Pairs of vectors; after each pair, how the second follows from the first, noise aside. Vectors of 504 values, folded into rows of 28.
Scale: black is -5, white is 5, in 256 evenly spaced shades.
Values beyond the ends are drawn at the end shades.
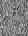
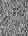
copied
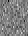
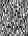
scaled up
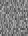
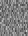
wrapped around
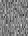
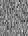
wrapped around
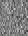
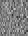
copied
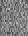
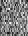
scaled up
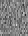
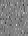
partly zeroed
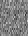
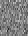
wrapped around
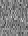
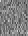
wrapped around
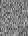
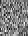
scaled up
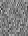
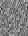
copied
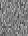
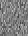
copied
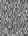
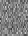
copied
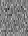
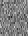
wrapped around
